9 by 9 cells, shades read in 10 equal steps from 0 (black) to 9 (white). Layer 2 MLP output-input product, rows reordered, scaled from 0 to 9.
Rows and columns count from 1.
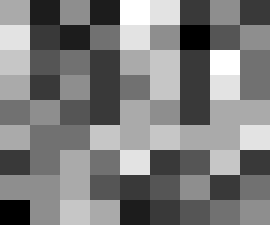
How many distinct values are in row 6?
4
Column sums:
44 31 41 31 50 46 25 50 40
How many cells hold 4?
12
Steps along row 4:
down up down up up down up down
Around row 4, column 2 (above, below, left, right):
3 5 6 5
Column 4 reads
1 4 2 2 2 7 4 3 6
